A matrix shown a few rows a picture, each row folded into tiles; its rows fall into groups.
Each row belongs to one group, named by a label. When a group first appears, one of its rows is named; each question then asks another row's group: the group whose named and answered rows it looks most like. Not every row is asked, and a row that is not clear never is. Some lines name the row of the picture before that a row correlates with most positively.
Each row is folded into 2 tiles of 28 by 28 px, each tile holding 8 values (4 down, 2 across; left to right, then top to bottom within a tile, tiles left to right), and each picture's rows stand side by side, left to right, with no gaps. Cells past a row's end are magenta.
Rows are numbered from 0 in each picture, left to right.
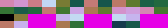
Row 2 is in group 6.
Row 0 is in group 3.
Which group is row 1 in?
6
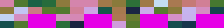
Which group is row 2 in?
3
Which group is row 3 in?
6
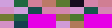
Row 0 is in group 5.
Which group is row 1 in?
5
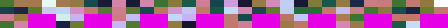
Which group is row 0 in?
3
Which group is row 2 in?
5
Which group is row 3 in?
6
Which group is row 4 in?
5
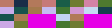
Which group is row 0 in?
5
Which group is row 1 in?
6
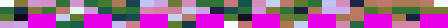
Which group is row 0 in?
3
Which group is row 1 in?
6
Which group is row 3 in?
6
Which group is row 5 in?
3
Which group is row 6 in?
5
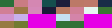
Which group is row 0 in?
6
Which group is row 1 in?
6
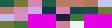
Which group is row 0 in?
6
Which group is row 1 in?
3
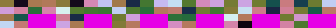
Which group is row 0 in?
5
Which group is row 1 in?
5
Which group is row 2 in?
5
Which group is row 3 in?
3
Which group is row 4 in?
6
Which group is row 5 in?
5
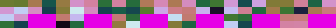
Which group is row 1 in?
6
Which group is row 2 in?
3
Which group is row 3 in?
6
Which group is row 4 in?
5
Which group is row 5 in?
3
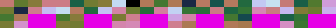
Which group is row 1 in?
5
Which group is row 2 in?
5
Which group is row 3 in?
5
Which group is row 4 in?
3
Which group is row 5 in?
5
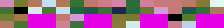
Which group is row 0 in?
3
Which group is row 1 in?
5
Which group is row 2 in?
3
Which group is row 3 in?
3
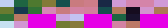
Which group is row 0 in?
3
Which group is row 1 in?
6
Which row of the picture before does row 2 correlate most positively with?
0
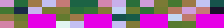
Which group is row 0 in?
3
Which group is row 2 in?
5
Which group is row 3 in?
6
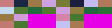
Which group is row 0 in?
5
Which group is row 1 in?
5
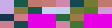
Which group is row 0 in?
5
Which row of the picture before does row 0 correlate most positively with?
0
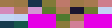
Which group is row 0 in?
6
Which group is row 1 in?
3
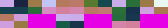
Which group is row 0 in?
3
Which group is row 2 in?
3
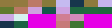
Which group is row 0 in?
6
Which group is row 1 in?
5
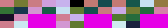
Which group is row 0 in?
3
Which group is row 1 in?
5
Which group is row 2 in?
5
